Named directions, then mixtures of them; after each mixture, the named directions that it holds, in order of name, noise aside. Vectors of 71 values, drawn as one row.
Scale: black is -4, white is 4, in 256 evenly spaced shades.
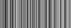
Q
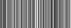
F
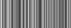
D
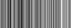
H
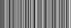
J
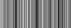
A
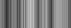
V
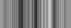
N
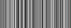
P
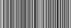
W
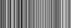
F, H, P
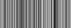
D, F, N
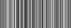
P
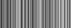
D, Q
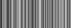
D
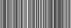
A, F
